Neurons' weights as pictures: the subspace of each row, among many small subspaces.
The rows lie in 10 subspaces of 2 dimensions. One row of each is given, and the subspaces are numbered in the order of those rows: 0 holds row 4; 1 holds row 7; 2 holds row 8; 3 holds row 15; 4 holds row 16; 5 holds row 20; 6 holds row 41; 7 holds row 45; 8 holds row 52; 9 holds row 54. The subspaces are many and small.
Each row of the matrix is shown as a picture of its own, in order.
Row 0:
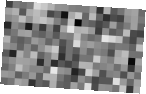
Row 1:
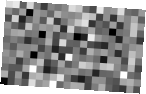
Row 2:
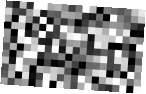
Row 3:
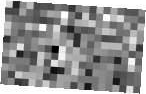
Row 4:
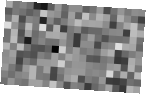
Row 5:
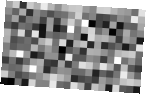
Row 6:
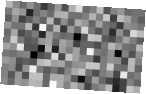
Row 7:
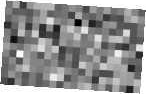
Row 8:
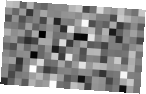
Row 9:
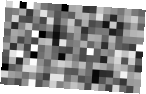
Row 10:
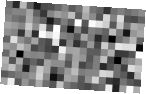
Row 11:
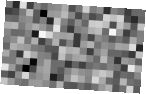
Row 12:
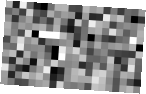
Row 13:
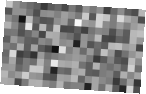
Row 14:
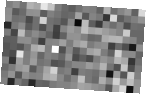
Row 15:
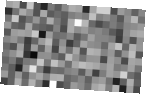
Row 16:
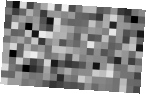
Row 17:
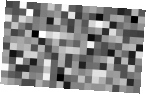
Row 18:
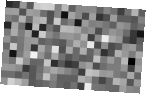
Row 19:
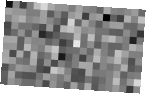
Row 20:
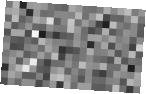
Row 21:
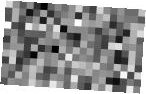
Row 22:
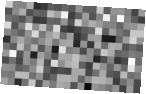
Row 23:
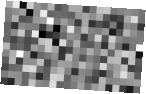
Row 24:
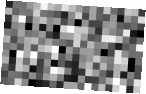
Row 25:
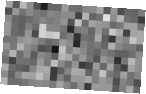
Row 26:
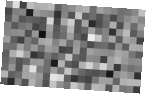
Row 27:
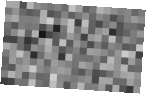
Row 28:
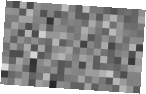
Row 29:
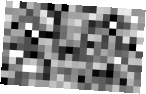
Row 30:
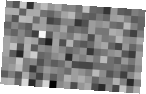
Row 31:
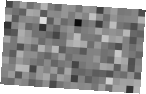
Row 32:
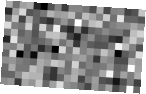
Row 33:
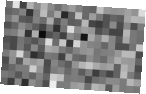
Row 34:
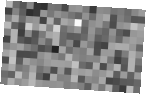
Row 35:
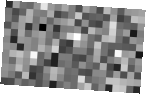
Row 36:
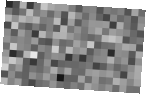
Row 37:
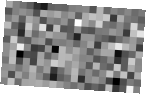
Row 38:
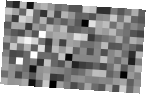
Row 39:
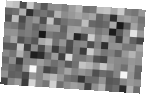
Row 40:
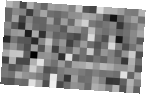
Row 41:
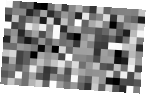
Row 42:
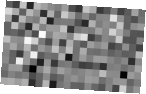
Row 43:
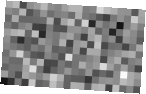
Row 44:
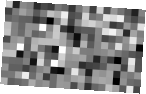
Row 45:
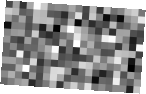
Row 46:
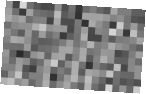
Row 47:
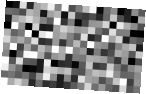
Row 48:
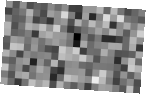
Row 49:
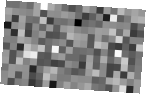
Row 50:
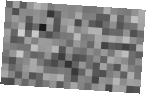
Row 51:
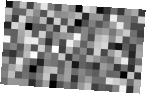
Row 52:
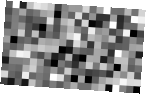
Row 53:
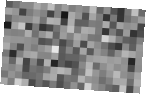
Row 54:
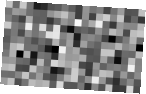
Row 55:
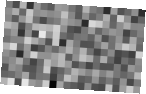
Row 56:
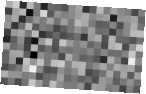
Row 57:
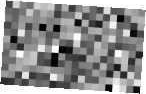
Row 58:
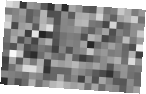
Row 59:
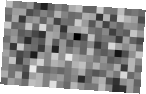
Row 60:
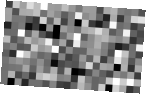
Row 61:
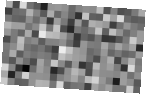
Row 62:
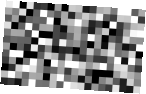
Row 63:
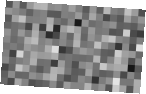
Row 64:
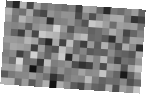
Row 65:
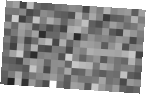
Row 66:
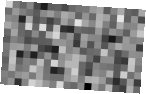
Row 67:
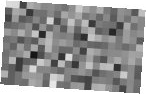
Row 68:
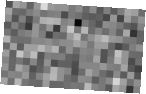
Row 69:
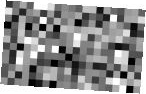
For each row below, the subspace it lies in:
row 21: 6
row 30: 3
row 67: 8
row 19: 5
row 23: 1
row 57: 8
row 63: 9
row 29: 4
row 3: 4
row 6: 8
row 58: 4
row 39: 2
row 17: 5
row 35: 8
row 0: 7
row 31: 6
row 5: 2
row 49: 3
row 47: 4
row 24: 9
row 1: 2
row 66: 9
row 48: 7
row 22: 7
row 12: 5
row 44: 4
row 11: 7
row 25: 5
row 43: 2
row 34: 6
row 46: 8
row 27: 1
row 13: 9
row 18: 7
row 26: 8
